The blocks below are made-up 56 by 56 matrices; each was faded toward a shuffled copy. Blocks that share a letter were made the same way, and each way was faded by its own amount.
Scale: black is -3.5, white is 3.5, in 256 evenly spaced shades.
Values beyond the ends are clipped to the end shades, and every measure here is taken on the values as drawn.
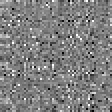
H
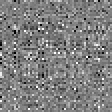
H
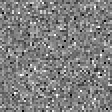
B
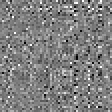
H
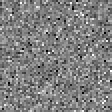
B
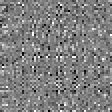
H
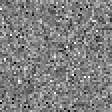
B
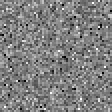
B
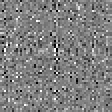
H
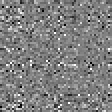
H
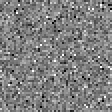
B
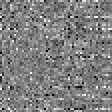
H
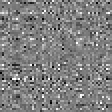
H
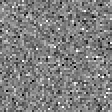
B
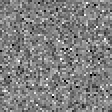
B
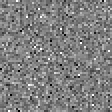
B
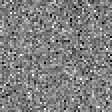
B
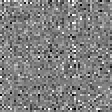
H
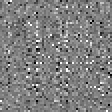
H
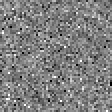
B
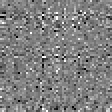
H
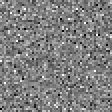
B
